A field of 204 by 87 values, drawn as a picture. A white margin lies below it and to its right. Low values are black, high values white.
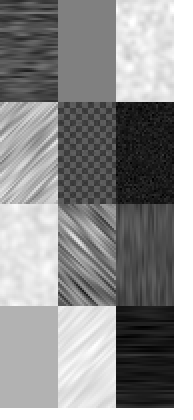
It is made of 4 by 3 panels. Panel 1,1: low, streaked across. Panel 1,2: middling, flat. Panel 1,3: very high, blotchy, faint in contrast. Panel 2,1: high, slanting up to the right. Panel 2,2: low, checkered. Panel 2,3: very low, fine-grained, faint in contrast. Panel 3,1: very high, blotchy, faint in contrast. Panel 3,2: middling, slanting down to the right, strong in contrast. Panel 3,3: low, streaked downward, faint in contrast. Panel 4,1: high, flat. Panel 4,2: very high, slanting up to the right, faint in contrast. Panel 4,3: very low, streaked across, faint in contrast.
